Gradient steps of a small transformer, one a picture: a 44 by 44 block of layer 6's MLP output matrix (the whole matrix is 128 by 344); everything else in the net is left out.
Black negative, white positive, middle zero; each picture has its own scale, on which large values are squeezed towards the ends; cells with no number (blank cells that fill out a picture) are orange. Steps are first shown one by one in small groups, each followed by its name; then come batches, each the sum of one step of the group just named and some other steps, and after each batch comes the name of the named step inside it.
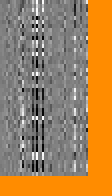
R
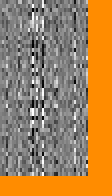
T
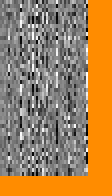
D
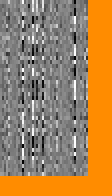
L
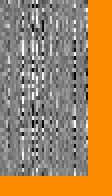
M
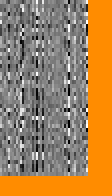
R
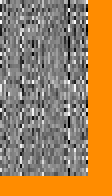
T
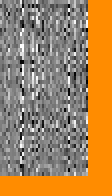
M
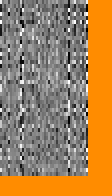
D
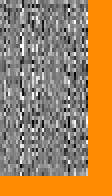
M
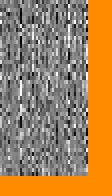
D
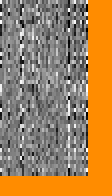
D
